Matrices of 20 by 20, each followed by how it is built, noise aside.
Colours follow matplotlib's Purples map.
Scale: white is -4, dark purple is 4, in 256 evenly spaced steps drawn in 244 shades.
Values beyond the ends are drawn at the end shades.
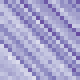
Toeplitz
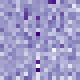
uneven columns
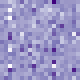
uneven columns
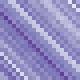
Toeplitz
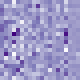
uneven columns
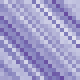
Toeplitz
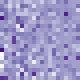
uneven columns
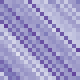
Toeplitz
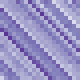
Toeplitz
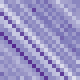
Toeplitz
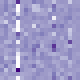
uneven columns
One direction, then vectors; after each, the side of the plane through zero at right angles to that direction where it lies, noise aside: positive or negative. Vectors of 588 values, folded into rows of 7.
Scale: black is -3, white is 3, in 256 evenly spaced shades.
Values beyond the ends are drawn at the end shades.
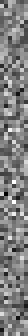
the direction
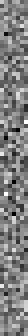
negative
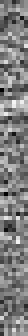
positive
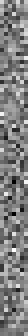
negative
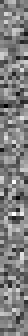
positive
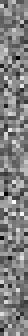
positive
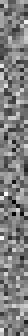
negative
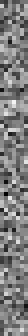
positive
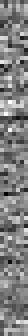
positive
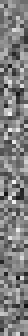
positive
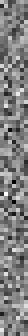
negative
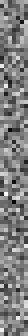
negative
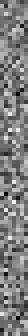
positive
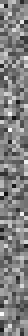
positive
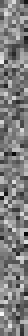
positive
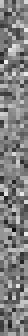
negative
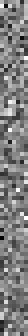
positive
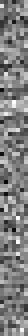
positive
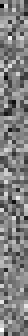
negative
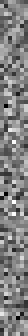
positive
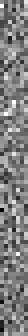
positive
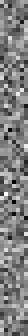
negative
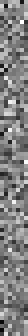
positive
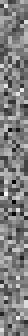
negative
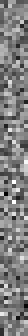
positive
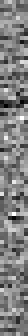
positive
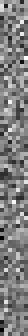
positive
